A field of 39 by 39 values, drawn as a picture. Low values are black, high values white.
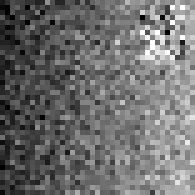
No row or column stands out. The top right is the roughest part. In the top right lies a patch that is rougher than the rest. The grain is fine, like static. Values rise toward the right.
